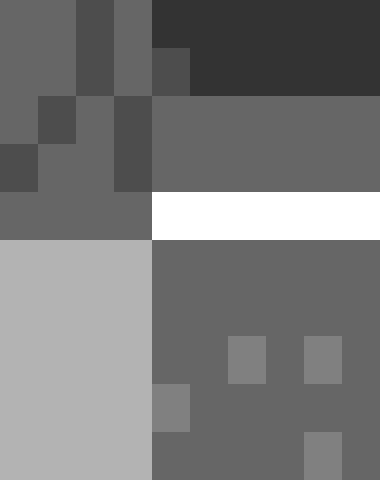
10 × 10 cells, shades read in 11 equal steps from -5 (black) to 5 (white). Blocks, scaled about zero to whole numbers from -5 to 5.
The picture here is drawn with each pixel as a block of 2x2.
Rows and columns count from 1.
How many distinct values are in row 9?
3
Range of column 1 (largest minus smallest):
4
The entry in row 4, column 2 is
-1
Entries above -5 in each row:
10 10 10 10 10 10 10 10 10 10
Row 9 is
2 2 2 2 0 -1 -1 -1 -1 -1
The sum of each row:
-23 -22 -12 -12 26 2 2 4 3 3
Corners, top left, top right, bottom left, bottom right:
-1 -3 2 -1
